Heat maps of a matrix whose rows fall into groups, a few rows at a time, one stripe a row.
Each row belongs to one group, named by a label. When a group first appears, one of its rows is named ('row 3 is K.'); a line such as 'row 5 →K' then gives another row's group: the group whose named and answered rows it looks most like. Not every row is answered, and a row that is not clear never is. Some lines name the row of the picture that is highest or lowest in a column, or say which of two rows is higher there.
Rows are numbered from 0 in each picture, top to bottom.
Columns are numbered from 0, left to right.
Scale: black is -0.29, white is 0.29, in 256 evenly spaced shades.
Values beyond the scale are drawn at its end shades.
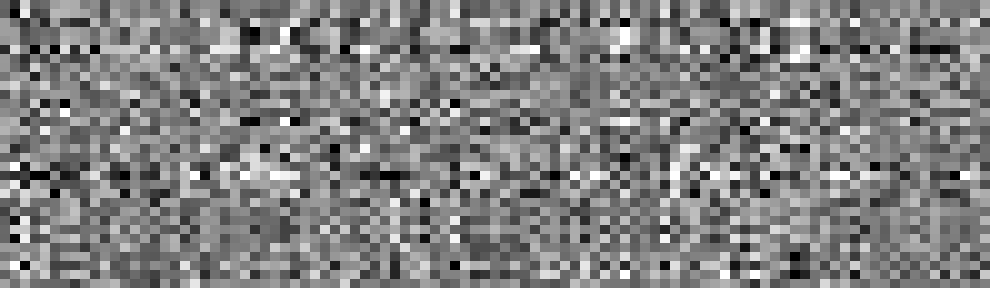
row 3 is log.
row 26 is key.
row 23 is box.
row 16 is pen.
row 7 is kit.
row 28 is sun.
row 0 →key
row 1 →key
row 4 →log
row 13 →log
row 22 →key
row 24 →key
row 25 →box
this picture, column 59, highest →19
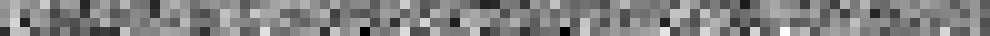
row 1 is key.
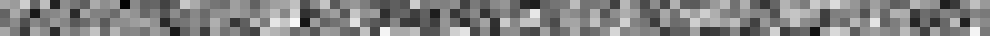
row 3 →kit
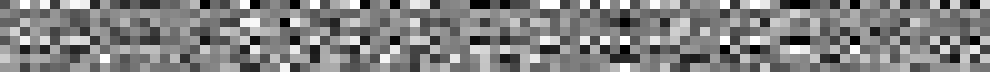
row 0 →sun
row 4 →sun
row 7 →log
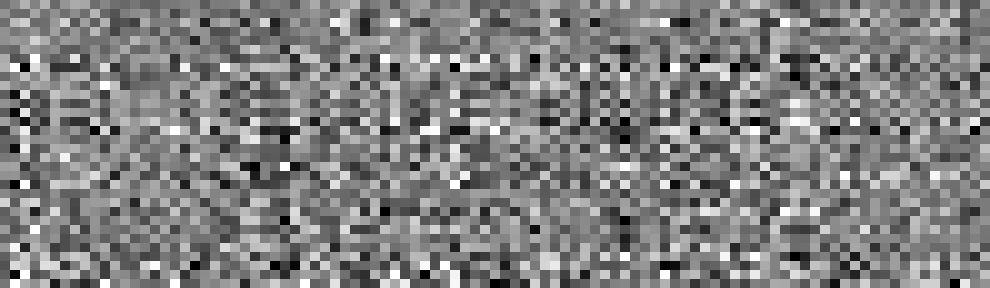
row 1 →kit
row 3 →kit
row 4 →box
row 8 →sun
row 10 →key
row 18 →log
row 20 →key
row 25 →kit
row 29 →box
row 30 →key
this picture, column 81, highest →23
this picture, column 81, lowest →6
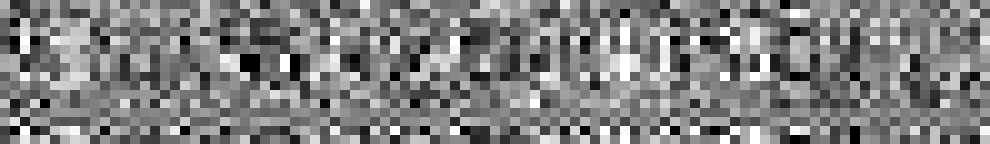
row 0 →pen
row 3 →sun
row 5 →key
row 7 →log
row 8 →sun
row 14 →key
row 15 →sun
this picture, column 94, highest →11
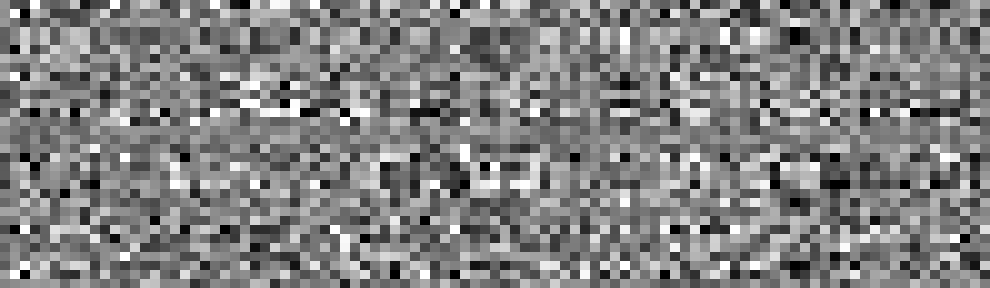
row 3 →sun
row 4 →sun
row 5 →key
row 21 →log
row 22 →sun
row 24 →key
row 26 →kit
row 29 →sun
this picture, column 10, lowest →10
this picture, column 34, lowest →12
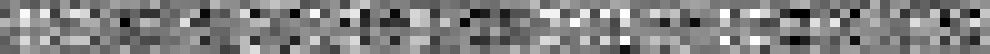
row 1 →sun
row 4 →sun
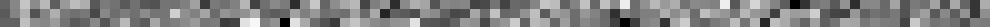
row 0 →sun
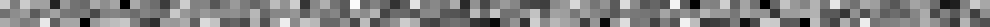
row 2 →pen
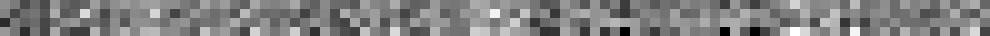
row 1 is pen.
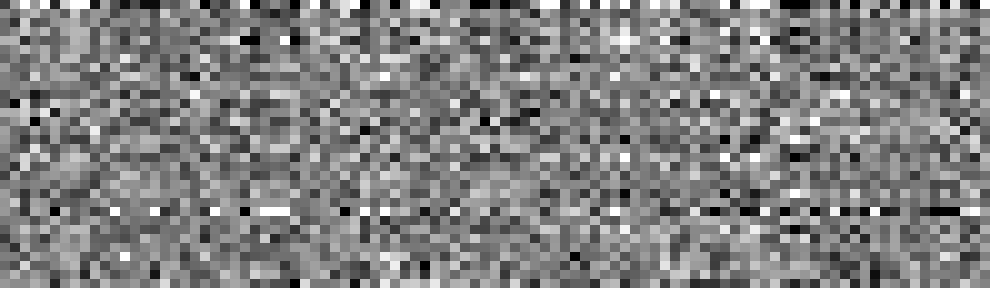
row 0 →sun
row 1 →kit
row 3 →sun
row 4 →log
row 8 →box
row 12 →box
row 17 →sun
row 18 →key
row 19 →box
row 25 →sun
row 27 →key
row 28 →box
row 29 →key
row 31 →kit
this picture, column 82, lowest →8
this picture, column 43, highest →31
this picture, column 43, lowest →0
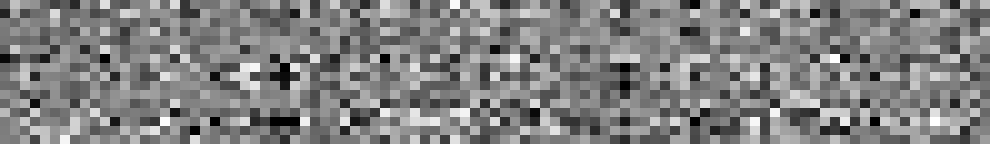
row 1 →box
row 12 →kit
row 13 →kit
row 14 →box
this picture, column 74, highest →3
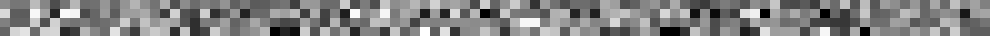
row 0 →kit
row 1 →box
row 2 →box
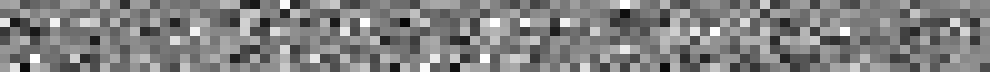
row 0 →log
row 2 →pen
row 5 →log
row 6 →kit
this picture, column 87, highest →7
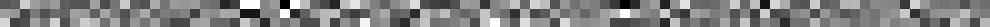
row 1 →log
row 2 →pen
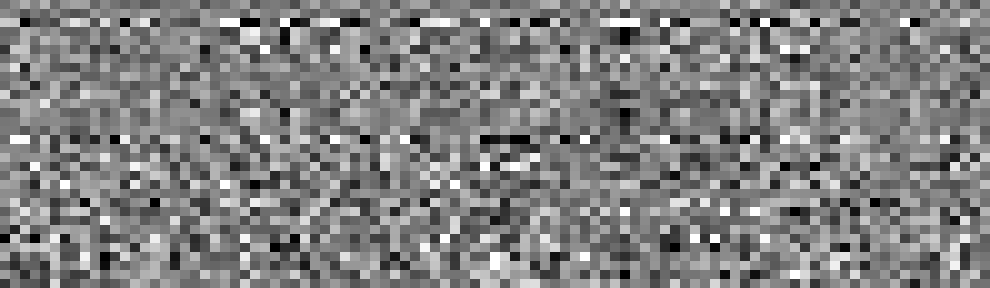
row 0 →sun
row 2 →log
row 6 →sun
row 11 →box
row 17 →pen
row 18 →kit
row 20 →log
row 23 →sun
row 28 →pen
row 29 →pen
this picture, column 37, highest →29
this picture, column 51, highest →18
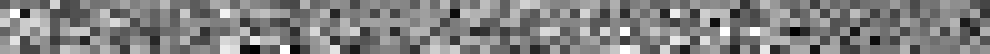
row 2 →box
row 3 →sun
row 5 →log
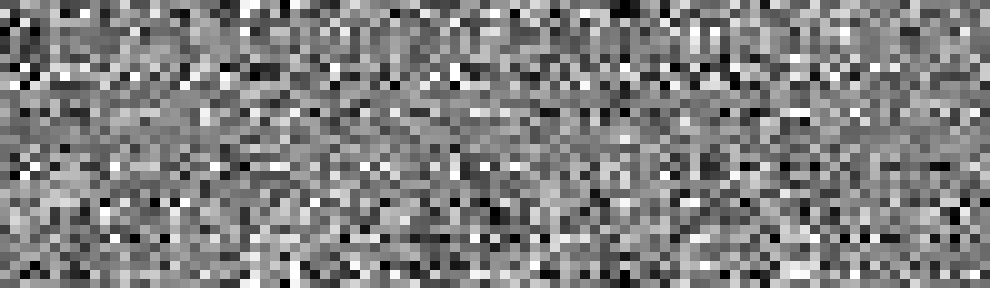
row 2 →key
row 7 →key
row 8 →log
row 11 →kit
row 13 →pen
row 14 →pen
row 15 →log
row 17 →key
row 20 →sun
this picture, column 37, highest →26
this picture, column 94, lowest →18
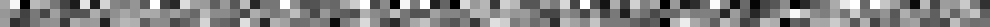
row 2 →pen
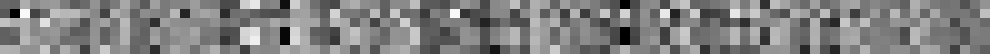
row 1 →key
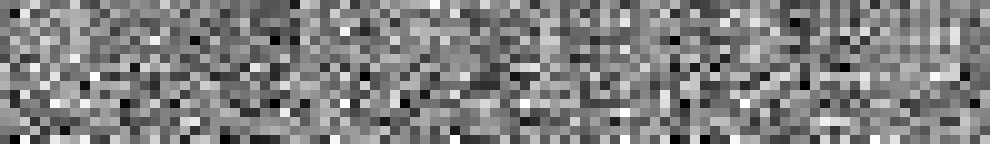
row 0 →kit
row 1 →key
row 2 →sun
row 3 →kit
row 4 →box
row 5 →sun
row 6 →box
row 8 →kit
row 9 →pen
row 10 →key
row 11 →pen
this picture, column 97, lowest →11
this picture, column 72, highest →2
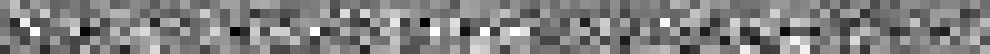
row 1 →box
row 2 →key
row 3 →kit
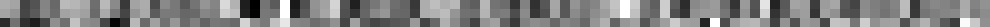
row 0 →log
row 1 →log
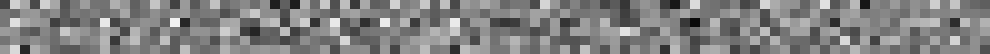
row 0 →box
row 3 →log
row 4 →kit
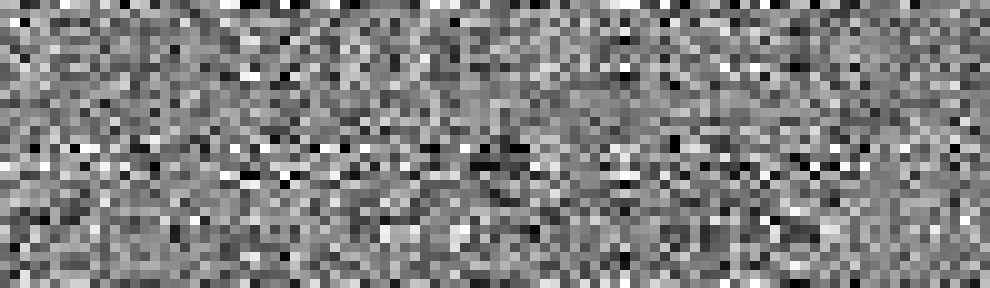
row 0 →log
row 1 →box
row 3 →sun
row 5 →pen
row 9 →box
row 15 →box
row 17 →sun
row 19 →log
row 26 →kit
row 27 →key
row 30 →key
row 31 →sun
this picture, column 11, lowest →14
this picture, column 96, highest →24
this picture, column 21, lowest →14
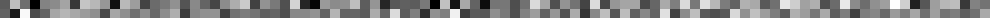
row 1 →key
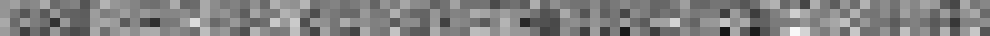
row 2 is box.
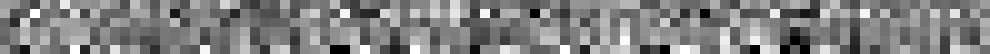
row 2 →key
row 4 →sun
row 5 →pen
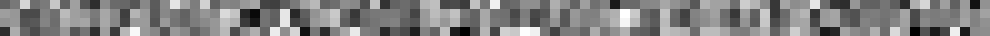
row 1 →log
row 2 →log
